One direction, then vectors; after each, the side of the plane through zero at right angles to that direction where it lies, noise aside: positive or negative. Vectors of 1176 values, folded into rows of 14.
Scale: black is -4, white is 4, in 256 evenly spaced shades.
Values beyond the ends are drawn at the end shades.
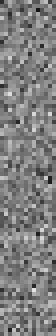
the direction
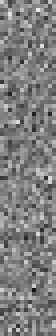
negative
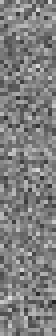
negative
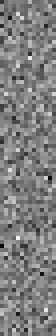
positive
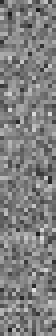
positive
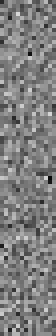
positive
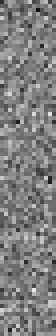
positive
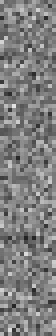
negative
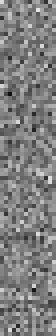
negative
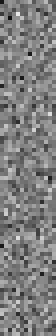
positive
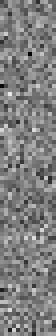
positive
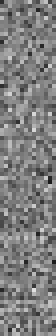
positive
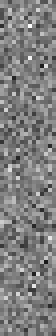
negative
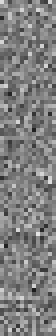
negative
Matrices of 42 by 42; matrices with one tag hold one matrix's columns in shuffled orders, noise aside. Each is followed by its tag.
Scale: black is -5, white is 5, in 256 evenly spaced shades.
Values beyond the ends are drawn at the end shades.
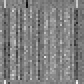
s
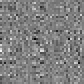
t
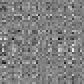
t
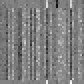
s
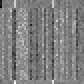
s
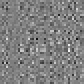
t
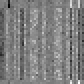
s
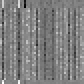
s
